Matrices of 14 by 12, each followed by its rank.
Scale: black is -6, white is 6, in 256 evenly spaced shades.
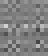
two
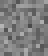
full rank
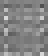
two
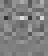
two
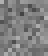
full rank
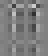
one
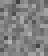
full rank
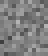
full rank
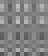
one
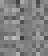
two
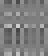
one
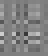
one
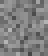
full rank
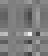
one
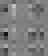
two
